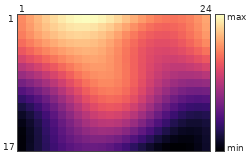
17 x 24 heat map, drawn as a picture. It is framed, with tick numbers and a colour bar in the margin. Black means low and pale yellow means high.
There is an overall slope up to the top. There are no lone odd cells. The bottom right is the ninth with the lowest average.
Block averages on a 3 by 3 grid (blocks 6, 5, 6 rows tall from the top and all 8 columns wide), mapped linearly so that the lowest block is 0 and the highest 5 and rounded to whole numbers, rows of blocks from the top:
5 5 4 | 3 4 2 | 1 2 0
